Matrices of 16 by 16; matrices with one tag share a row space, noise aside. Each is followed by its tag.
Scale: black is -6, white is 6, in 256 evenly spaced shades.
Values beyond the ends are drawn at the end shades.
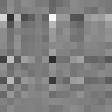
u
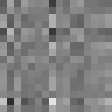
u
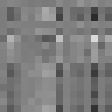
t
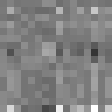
t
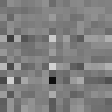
u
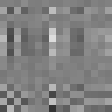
u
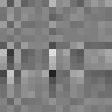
u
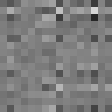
t
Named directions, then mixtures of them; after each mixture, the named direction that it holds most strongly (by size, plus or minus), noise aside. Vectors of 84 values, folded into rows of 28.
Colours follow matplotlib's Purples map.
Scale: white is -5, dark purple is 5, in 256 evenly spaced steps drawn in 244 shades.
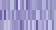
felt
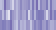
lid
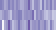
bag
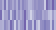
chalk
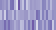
felt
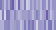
felt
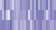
lid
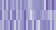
chalk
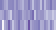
bag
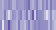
bag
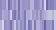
chalk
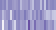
bag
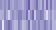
bag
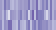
lid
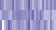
bag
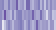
bag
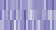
chalk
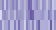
chalk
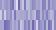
felt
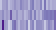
bag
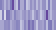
felt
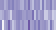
bag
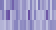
lid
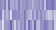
chalk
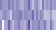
bag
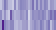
lid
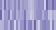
chalk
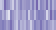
lid
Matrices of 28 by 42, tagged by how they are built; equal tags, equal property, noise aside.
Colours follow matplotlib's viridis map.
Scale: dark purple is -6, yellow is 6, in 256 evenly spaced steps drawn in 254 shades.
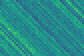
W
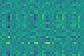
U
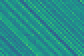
W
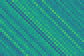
W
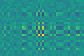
U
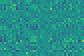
U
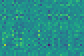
U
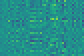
U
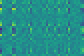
U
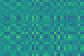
U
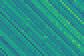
W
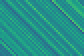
W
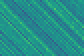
W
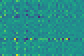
U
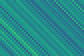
W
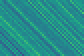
W
